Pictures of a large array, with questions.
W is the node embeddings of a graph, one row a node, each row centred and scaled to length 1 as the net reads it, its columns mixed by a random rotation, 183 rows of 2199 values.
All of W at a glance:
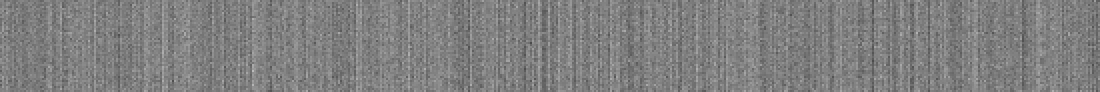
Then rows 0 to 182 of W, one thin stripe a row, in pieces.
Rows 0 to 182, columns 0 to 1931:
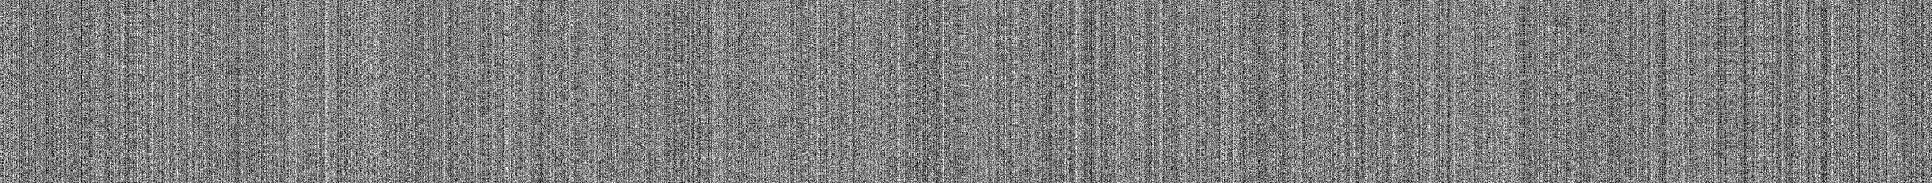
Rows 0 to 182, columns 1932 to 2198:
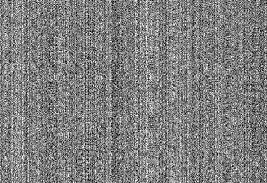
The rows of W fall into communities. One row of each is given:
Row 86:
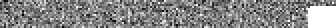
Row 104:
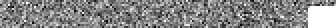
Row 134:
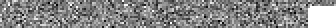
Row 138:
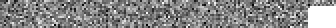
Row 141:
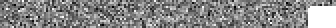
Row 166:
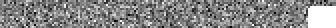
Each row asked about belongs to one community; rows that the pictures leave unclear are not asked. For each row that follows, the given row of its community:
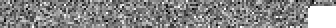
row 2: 166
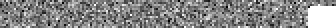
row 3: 86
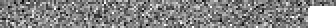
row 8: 104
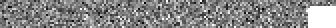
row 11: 141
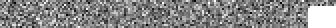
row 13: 138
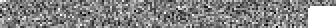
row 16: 134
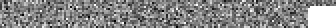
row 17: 86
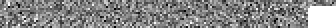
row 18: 104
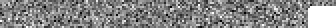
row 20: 134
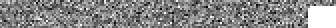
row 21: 134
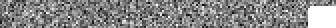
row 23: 138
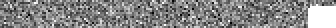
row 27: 138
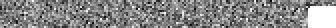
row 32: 86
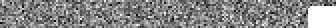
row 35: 166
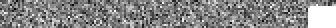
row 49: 138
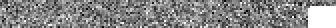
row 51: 104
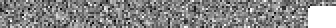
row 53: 86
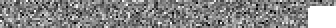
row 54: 134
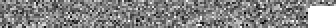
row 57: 134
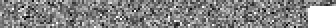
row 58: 141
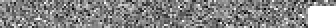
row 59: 134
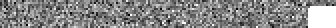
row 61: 86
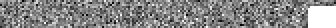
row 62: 104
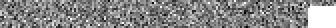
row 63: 138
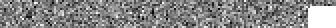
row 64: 166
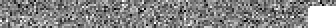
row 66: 104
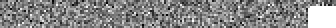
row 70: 166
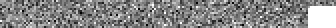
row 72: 134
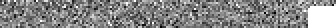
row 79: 138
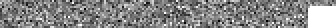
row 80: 134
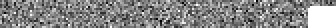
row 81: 86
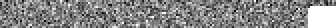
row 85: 86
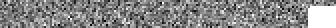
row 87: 138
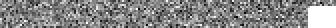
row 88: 104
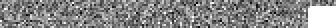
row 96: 134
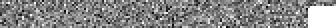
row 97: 166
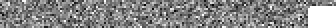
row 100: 134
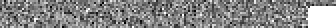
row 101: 86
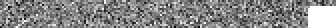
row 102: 104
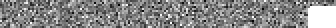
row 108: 141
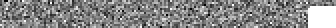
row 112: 141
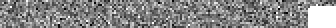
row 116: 138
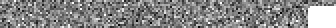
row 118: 134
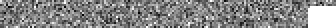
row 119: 104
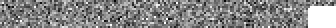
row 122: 104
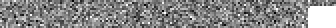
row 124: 134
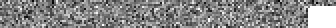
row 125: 166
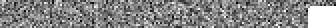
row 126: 166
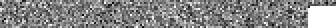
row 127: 104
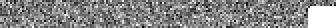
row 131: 166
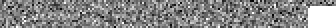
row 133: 104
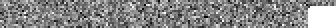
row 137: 134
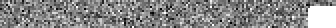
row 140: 86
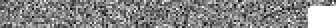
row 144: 138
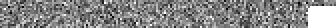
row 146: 104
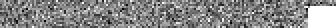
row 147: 166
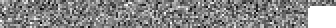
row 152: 134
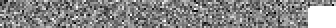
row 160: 138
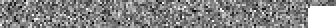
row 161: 138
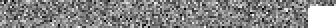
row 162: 138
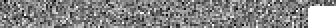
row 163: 86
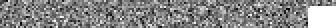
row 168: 141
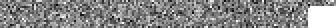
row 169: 104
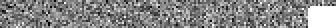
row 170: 86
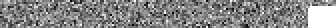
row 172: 134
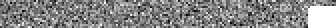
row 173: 86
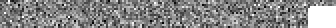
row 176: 138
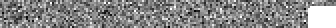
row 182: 141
